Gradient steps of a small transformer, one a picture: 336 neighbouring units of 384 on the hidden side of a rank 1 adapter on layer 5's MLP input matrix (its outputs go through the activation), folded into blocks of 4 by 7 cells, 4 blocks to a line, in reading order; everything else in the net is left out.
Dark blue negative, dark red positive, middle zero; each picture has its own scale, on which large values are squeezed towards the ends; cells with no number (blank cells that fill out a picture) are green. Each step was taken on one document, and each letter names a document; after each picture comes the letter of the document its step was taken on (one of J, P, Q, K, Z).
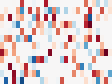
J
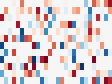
J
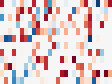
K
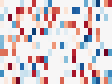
J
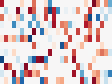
J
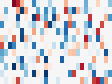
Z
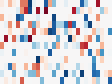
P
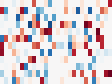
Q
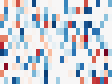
Z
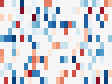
K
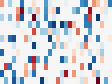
K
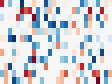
K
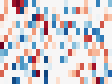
Z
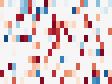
P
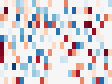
Z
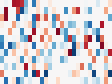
Z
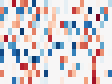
Q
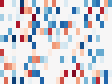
K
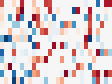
K
